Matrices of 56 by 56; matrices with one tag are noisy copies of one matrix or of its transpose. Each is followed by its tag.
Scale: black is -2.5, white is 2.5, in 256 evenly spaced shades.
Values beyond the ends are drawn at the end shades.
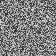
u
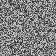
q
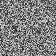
u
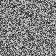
u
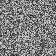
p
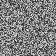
q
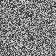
u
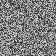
q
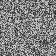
p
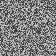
u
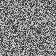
u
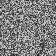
p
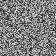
q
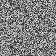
q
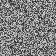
q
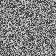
u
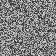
q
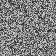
q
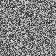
u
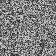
p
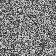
p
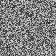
u
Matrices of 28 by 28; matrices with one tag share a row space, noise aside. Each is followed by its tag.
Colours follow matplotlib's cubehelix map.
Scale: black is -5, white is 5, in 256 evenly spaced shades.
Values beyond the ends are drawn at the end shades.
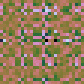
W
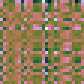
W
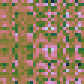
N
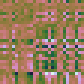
N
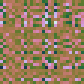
W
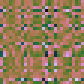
W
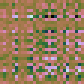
N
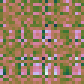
W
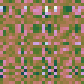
W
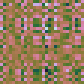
W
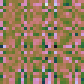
W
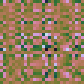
W
